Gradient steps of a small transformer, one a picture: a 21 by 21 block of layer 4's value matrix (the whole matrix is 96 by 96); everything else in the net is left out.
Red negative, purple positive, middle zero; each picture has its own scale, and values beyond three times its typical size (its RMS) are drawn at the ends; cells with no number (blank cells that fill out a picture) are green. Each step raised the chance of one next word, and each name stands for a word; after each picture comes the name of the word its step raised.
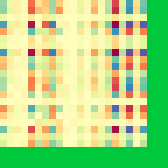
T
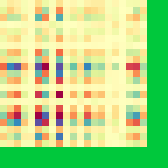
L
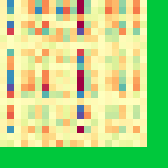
T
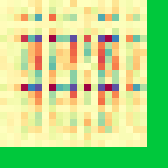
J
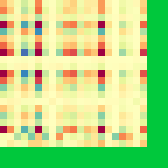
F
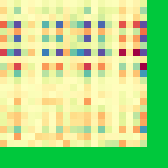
F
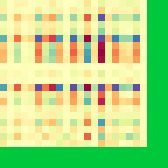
J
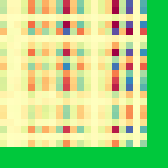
T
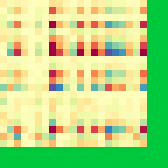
F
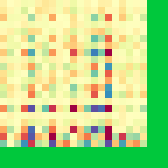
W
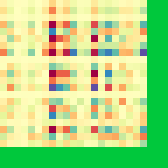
F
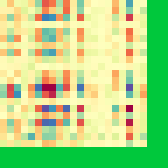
W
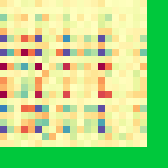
W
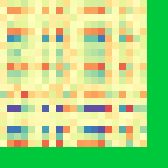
W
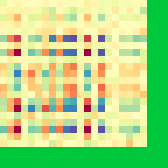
W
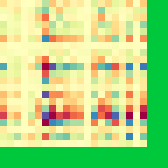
L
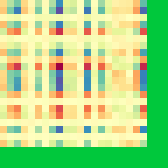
T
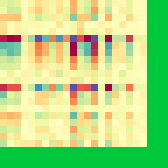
J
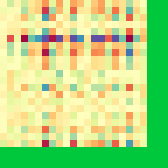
J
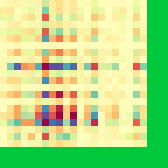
L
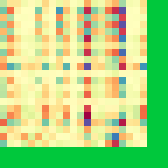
L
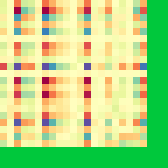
L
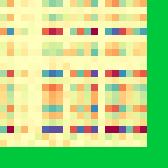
W
